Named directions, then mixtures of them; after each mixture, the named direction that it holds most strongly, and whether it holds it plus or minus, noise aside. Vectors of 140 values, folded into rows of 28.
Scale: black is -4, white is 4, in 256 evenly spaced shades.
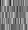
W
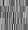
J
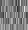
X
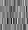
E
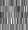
E, minus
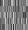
J, minus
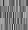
J, plus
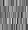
E, minus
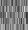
X, plus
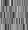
W, minus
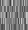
W, plus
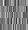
J, minus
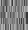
W, minus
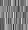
J, minus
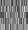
X, plus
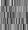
W, minus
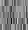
E, plus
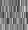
X, plus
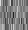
W, minus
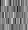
W, plus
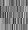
J, plus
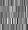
E, minus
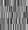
J, minus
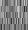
X, minus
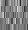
X, minus
